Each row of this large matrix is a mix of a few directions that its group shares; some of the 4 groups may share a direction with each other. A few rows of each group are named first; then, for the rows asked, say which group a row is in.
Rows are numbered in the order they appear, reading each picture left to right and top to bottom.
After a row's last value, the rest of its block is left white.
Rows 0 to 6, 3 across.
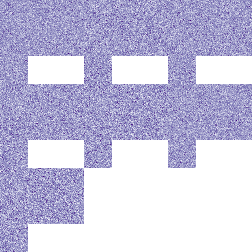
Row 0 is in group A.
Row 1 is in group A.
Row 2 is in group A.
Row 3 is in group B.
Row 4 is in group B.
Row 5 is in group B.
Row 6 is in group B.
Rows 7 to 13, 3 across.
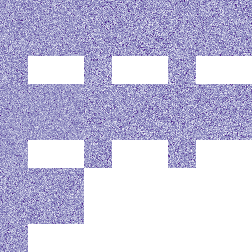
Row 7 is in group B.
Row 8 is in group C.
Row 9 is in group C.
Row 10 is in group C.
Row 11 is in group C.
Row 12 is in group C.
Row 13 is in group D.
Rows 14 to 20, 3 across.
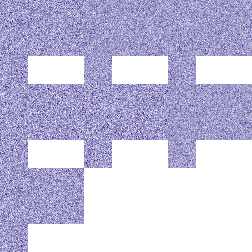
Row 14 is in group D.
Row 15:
A
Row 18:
D
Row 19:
C
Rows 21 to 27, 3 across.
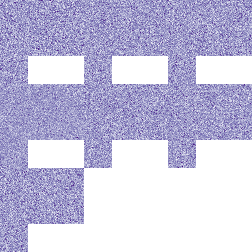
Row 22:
A
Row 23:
D
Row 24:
C
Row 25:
D
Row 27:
D
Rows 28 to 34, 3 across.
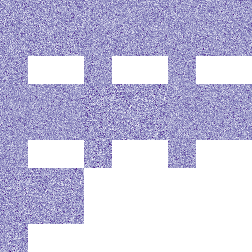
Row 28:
D
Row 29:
D
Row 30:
B
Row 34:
A
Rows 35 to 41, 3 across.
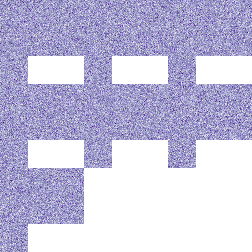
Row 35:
C
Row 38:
D
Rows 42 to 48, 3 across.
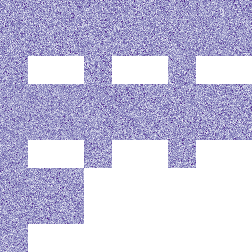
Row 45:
B
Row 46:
C
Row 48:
B
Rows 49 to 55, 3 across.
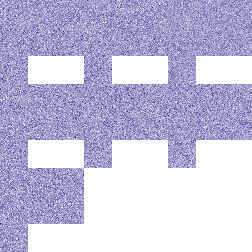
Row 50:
A
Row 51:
B
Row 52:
B
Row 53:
C
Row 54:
C
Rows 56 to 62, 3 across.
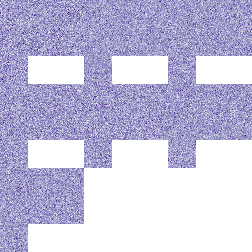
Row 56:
D
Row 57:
A
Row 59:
D
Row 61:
A
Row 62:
A
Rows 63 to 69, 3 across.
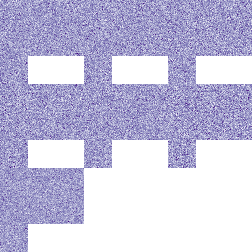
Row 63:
C
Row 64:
B
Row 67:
A
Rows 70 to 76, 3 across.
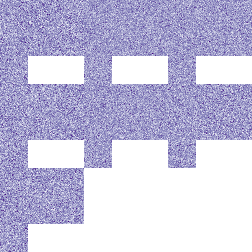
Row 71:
A
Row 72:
B
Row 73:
C
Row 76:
A
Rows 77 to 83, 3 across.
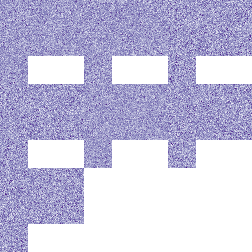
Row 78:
C
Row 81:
A
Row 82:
C
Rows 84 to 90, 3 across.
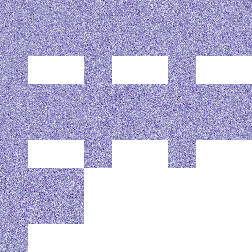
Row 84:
B
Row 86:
D
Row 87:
A
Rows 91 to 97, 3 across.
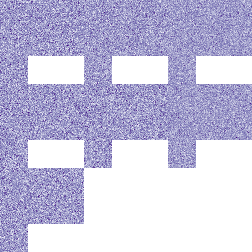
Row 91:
C
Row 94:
C
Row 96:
A
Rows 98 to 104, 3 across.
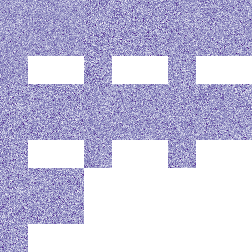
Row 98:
A
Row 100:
A
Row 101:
D
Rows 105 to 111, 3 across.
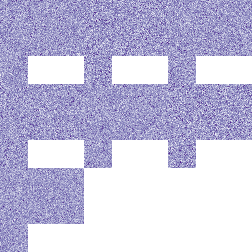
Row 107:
B
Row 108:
D
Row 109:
C
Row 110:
B
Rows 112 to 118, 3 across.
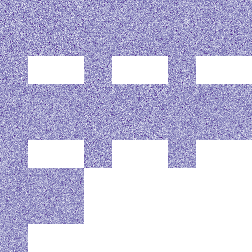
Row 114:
A
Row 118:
A
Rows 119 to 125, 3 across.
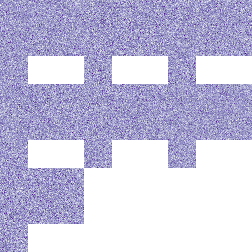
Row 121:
C
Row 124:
B
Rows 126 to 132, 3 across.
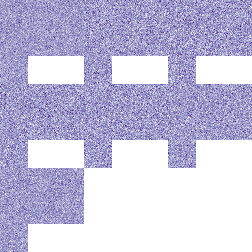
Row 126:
A
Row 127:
A
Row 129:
D
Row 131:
B
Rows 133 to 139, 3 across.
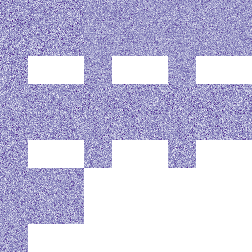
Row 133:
D
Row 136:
B
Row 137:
D
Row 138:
D
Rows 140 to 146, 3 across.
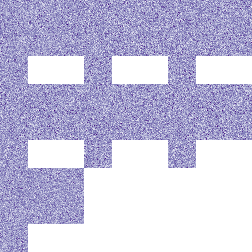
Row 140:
C
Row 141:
D
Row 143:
D
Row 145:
D
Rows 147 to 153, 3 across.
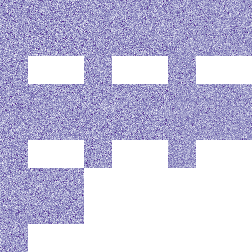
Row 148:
C
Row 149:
A
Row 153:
C
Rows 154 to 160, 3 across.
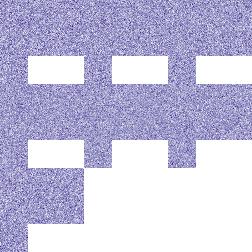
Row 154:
D
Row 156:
D
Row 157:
B
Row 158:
C
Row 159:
C
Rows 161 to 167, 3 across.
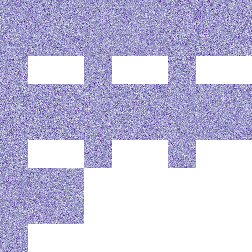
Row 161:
C
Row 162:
A
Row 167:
B
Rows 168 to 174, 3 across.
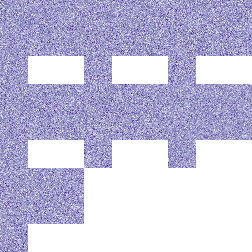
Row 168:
D
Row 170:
D
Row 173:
A
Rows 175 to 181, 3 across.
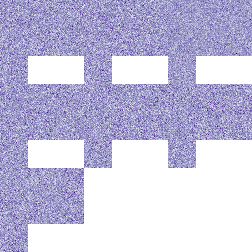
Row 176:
B
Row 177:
A
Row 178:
B
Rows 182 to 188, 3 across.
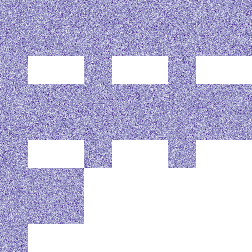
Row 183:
D
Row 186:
C
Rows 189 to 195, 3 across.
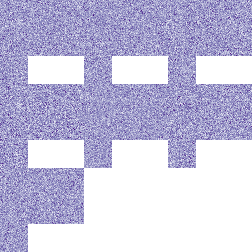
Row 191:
C
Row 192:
A
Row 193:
B
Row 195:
D
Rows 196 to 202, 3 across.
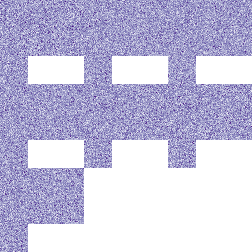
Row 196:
D
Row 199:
D
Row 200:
D
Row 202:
D
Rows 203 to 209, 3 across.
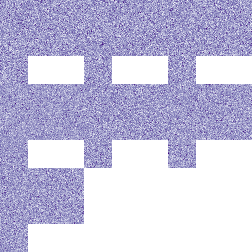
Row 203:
B
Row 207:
B
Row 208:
B
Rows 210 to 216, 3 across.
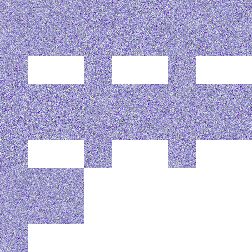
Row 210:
A
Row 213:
B
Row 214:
B
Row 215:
B
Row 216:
B
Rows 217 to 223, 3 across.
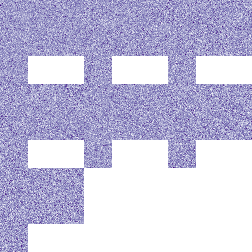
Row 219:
D
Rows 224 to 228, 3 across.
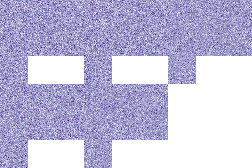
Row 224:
D
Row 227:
D
